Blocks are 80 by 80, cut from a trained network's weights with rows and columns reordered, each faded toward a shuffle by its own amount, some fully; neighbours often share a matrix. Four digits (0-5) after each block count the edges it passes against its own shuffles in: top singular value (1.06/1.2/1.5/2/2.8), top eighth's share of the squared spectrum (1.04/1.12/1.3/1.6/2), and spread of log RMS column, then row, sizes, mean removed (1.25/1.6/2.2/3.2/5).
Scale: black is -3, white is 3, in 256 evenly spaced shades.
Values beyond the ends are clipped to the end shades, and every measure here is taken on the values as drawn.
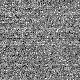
2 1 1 0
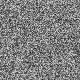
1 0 0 0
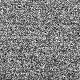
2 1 0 0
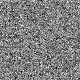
0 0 0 0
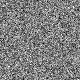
0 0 0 0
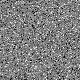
0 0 0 0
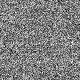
0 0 0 0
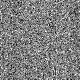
1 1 0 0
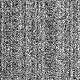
4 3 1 1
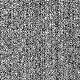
3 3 0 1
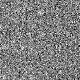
2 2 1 1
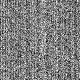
4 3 0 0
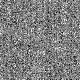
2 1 0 0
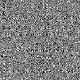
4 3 1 3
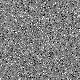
1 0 0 0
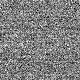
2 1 0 0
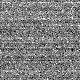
3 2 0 1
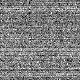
4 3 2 1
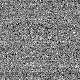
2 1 0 0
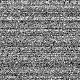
4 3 0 2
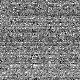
3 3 2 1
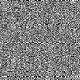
4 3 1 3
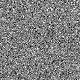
3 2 0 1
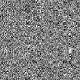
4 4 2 2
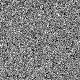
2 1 0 0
